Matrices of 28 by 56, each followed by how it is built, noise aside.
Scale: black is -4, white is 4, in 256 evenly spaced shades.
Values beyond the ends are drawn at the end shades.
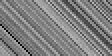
Toeplitz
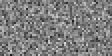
noise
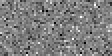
noise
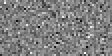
noise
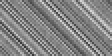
Toeplitz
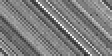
Toeplitz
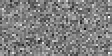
noise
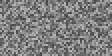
noise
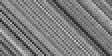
Toeplitz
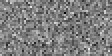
noise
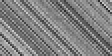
Toeplitz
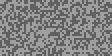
noise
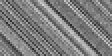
Toeplitz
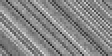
Toeplitz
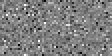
noise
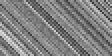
Toeplitz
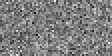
noise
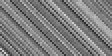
Toeplitz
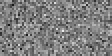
noise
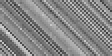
Toeplitz
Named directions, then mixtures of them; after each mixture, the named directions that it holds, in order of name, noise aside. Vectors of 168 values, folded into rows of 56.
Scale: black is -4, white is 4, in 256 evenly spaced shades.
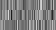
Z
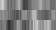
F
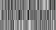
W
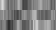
F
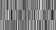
Z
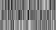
W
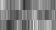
F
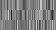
Z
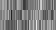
F, Z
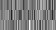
W, Z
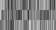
F, W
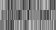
F, W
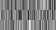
W, Z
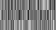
W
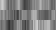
F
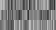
F, W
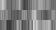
F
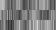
F, W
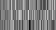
W, Z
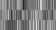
F, Z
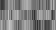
F, Z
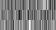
W, Z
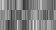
F, Z
